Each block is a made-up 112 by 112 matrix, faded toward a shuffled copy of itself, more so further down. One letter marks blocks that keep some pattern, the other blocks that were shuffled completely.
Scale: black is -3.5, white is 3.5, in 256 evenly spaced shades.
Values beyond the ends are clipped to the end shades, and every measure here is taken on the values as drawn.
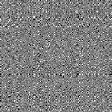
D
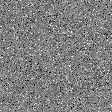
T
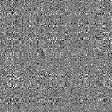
D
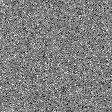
T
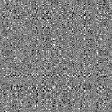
D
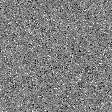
T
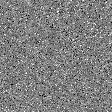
T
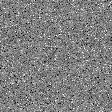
T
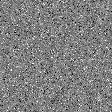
T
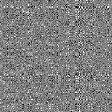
D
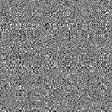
D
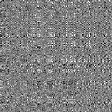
D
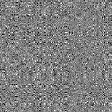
D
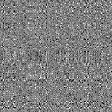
D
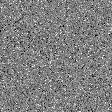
T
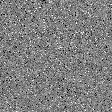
T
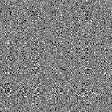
D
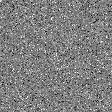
T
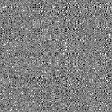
D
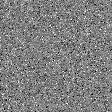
T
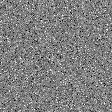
T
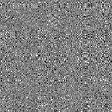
D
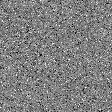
T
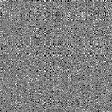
D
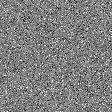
T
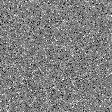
T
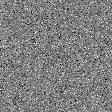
T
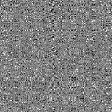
D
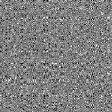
D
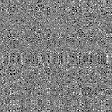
D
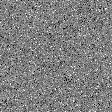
T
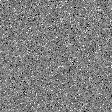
T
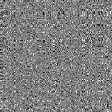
D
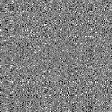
D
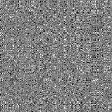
D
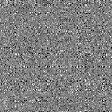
D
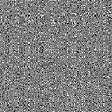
D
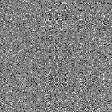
D
